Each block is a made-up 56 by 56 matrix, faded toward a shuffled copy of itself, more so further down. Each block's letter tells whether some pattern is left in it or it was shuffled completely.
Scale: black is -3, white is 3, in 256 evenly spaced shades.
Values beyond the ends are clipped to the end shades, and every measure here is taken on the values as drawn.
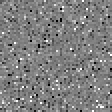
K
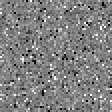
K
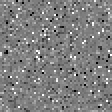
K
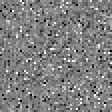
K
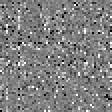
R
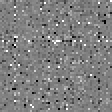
R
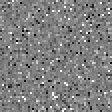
K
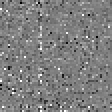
R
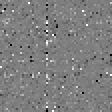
R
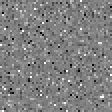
K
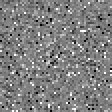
K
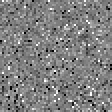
K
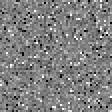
K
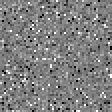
K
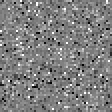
K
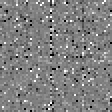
R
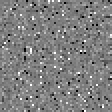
K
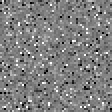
K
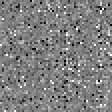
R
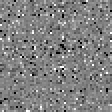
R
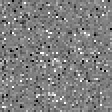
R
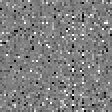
R
